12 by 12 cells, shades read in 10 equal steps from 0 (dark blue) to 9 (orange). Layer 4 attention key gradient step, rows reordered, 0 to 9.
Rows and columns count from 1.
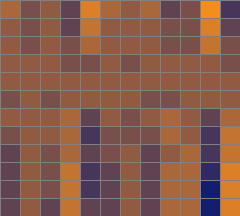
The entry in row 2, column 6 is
5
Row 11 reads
3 5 4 7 2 3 5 3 6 6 0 8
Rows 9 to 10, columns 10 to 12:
6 2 7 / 6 1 8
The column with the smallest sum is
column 11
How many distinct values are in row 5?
1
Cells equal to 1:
1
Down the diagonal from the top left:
6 4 5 4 5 5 4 4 5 6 0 8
